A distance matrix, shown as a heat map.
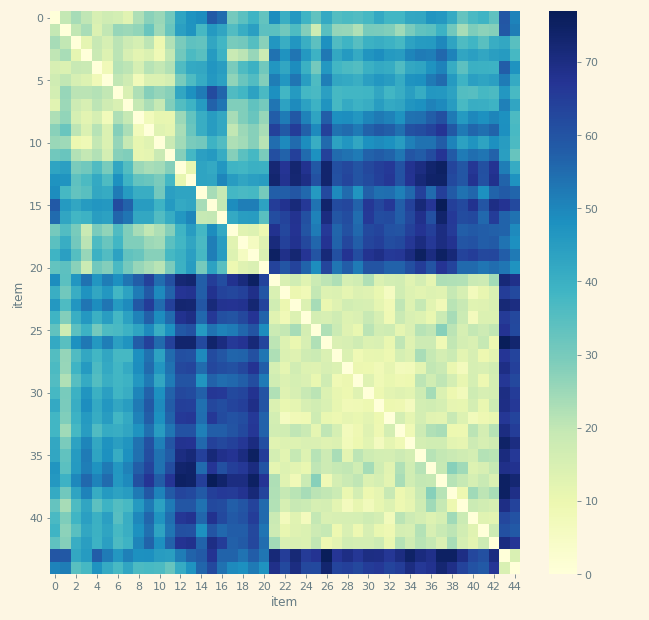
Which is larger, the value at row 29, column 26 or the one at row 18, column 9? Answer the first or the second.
the second
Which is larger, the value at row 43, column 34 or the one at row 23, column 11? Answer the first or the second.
the first
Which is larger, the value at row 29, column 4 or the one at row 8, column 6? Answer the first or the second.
the first
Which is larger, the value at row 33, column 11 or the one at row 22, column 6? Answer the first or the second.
the first
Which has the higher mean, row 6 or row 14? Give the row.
14
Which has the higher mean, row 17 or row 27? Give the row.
17
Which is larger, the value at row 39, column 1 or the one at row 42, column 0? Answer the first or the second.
the second
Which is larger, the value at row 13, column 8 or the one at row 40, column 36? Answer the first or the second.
the first
